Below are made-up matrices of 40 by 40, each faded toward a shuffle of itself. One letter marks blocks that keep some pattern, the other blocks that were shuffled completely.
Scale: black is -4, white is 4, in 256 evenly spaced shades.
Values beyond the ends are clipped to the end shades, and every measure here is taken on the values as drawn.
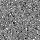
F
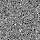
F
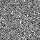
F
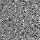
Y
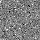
F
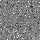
F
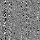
Y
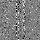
Y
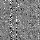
Y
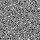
F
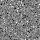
F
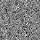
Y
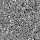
F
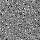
F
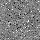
F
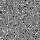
F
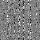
Y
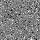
F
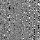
Y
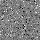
F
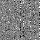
Y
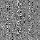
Y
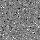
F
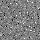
F
